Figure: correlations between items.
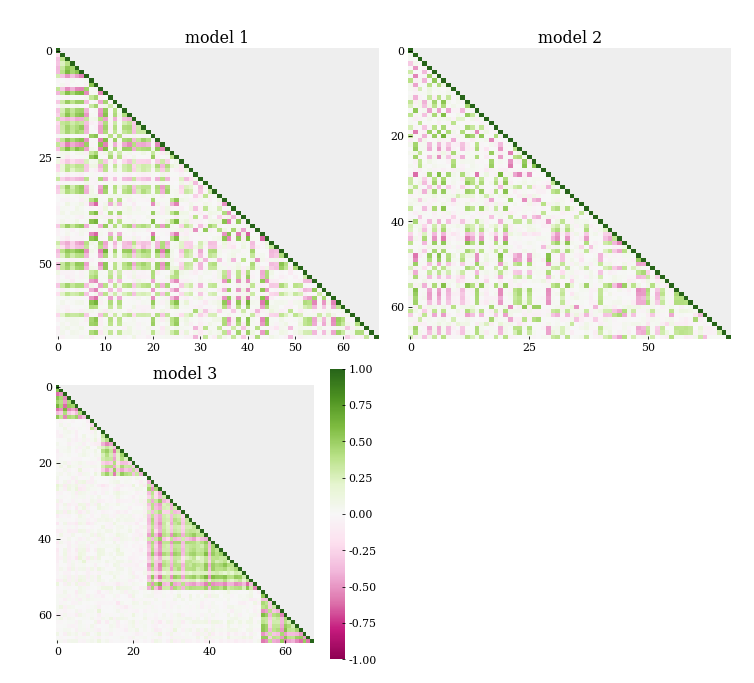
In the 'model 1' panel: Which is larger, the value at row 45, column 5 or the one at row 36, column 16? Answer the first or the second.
the second
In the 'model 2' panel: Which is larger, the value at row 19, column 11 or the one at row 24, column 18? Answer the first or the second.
the first
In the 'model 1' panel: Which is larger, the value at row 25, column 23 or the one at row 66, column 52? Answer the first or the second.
the second
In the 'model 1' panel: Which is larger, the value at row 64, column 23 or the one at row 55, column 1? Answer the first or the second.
the second
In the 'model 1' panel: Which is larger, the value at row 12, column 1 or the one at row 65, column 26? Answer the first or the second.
the first
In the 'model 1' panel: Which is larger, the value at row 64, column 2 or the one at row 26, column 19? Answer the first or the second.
the first
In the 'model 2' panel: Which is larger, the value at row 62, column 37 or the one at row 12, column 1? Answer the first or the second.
the second
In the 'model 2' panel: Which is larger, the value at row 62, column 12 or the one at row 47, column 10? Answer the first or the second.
the second
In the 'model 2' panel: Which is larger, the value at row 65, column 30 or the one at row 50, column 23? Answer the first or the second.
the second
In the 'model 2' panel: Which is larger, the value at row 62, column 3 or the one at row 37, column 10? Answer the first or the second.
the first
